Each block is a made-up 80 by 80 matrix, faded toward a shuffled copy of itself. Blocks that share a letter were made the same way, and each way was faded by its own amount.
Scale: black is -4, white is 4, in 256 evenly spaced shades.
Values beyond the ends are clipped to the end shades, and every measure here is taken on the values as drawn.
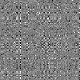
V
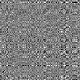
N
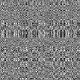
N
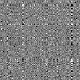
V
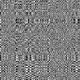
N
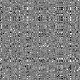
V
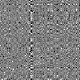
V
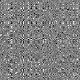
V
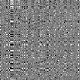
V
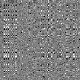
V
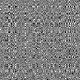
V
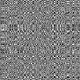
N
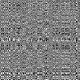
N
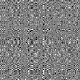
V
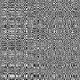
N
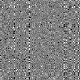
V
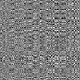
N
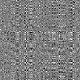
V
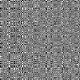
N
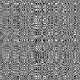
N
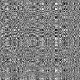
N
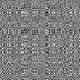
N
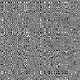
V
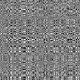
N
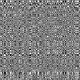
N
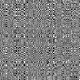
N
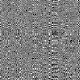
V
